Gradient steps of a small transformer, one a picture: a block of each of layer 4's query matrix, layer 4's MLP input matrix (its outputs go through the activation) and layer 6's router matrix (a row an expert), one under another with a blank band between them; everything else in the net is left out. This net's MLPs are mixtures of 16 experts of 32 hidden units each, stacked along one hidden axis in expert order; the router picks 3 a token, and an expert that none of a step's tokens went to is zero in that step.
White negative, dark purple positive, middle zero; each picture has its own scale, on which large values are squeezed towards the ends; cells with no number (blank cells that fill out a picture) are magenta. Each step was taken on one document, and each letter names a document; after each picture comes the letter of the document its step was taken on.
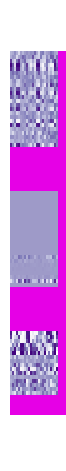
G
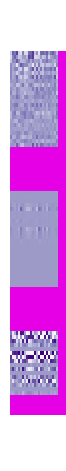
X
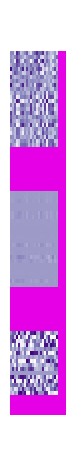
G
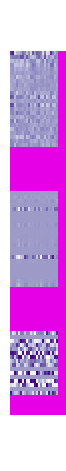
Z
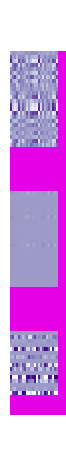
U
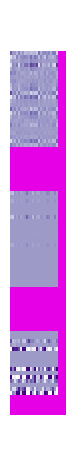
U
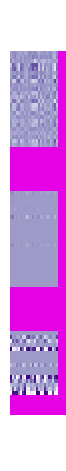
U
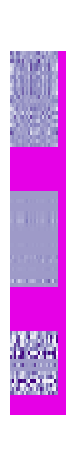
G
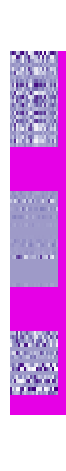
Z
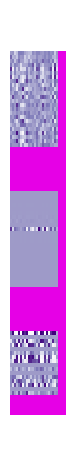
X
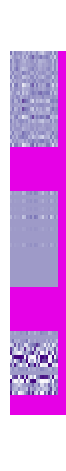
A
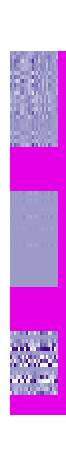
A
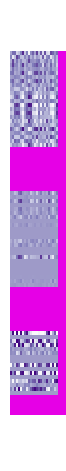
Z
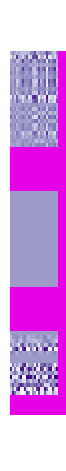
U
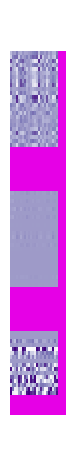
U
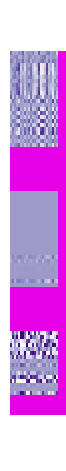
G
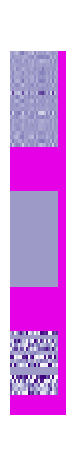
A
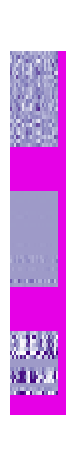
G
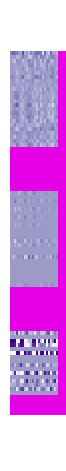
Z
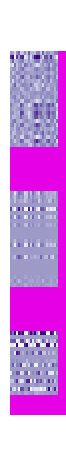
Z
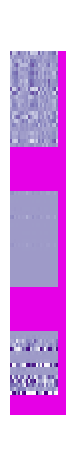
U
